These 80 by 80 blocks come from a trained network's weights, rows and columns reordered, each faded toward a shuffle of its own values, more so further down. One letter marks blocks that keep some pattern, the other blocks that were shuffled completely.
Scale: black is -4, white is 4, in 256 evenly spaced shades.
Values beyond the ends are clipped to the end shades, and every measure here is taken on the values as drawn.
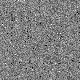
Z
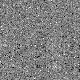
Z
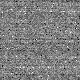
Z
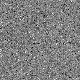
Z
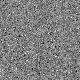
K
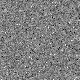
K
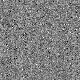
Z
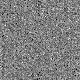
Z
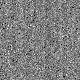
Z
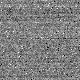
Z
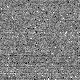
Z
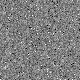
K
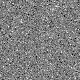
K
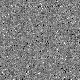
Z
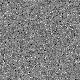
Z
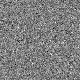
Z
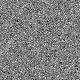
K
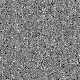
Z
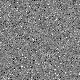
K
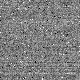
Z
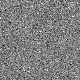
K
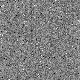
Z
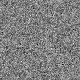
Z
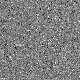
Z
